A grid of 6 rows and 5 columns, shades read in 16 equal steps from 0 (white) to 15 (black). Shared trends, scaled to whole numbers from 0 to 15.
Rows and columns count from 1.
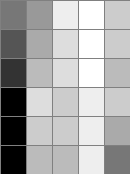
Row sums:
18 20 22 24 27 32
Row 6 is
15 4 4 1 8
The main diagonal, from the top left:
8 5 2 1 5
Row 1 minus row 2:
-2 1 -1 0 0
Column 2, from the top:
6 5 4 2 3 4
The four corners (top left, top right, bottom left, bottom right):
8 3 15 8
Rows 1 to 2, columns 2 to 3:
6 1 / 5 2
